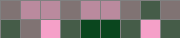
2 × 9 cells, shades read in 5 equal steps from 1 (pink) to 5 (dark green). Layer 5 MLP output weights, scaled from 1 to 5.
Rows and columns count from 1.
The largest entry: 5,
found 2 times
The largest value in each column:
4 3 2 4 5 5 4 4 4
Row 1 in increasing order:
2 2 2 2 3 3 3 3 4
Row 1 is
3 2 2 3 2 2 3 4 3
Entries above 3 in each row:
1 6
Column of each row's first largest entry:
8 5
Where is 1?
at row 2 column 3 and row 2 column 8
